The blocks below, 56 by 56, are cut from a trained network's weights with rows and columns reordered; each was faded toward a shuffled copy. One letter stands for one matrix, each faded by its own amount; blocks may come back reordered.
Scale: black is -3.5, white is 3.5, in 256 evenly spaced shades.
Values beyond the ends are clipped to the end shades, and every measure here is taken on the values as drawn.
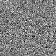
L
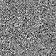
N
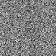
L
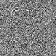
L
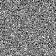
N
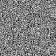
L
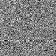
L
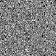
N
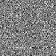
L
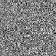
L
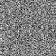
L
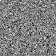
N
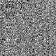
N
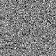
N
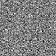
L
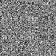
L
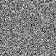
L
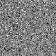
N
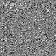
N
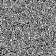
N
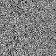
N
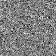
N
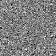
N
